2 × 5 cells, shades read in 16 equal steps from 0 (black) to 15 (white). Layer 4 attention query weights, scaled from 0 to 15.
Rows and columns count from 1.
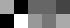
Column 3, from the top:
6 9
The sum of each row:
26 41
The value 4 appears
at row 1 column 5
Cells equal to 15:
1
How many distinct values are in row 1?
4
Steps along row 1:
down up same down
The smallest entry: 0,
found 2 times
